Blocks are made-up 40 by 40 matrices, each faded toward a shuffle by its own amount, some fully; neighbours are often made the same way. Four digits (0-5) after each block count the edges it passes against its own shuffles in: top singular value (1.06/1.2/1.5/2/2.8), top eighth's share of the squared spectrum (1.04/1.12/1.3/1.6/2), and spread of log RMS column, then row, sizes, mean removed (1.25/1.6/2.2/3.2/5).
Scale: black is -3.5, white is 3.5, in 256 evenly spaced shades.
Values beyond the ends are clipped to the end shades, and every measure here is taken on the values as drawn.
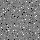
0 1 0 0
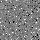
0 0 0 0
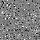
2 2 1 0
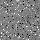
0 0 0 0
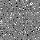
2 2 0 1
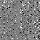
3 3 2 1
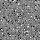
2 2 0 0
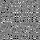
4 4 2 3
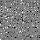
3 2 1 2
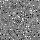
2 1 0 0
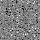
2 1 0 0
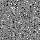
2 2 0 0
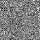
3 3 1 1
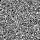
0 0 0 0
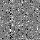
2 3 2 0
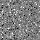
1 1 1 0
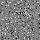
0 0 1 0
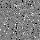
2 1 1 0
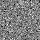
0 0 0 0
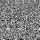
1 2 0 2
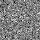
0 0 0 0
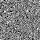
0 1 0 0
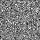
0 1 0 1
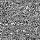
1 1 0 2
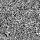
0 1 0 1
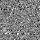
1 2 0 2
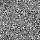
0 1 1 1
